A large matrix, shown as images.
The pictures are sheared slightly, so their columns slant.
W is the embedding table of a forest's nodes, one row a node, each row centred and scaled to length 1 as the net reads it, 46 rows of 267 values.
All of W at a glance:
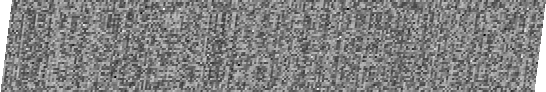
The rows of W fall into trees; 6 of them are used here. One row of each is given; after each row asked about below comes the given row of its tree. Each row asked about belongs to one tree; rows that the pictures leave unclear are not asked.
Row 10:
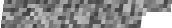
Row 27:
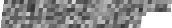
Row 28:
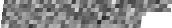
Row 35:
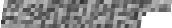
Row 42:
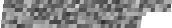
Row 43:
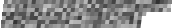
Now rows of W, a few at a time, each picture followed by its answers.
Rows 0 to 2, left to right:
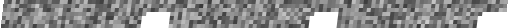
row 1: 35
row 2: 35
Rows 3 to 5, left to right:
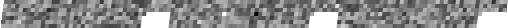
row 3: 35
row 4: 28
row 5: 42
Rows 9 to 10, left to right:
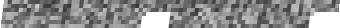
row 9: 10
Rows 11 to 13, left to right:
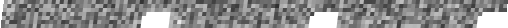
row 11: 43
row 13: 10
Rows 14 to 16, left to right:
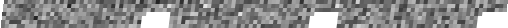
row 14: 43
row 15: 27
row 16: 10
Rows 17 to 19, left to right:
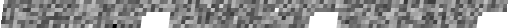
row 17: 35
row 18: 27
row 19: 10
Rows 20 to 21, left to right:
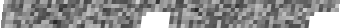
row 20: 42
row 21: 35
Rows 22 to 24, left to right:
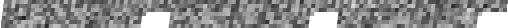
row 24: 28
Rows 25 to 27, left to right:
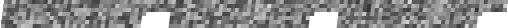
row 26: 35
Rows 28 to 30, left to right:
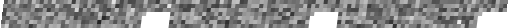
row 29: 42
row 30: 42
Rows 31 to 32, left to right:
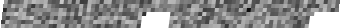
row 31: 35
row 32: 42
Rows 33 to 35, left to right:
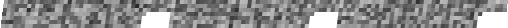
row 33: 10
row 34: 10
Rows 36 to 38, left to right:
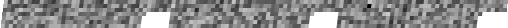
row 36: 10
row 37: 10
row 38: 35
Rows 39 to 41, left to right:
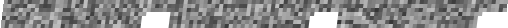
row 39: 10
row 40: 35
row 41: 42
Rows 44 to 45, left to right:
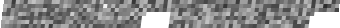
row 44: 27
